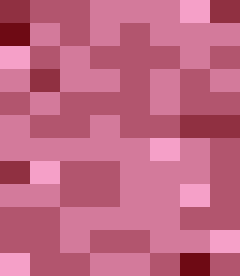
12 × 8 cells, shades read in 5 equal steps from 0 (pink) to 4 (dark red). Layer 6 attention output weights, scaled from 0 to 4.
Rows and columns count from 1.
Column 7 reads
0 1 1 2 2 3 1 1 0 2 1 4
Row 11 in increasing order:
0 1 1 1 2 2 2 2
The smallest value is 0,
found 7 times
